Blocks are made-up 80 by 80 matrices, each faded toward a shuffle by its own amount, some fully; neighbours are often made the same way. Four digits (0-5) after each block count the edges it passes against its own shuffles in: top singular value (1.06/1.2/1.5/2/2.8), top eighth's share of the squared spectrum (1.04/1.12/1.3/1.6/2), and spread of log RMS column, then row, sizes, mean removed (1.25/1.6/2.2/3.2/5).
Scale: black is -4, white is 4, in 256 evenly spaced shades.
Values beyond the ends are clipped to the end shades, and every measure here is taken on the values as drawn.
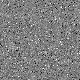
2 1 0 0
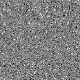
3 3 1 1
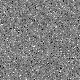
1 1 0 0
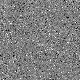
2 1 0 0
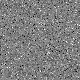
0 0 0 0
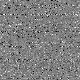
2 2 0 2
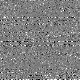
2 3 0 3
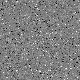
0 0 0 0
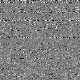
2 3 0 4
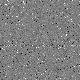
1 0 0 0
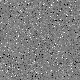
0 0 0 0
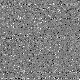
1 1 0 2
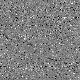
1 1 0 2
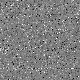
1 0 0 1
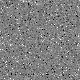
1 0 0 0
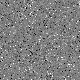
0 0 0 0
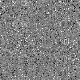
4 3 1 1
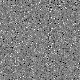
3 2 1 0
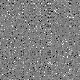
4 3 1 1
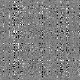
2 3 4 3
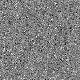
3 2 0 0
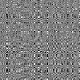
5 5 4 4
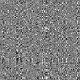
4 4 3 2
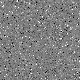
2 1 0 0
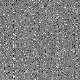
3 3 1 0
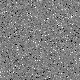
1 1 0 0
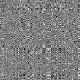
4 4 3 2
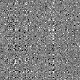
4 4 2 2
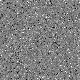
0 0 0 0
